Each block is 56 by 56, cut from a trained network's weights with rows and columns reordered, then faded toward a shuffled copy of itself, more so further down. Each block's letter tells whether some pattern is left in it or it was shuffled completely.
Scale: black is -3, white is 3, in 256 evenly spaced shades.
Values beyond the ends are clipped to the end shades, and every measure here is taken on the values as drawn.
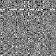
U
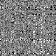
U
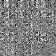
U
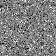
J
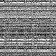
U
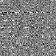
U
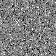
J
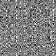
U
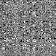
U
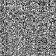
U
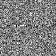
U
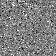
J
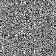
U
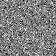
J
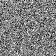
J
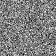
J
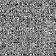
U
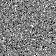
J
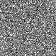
J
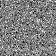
J
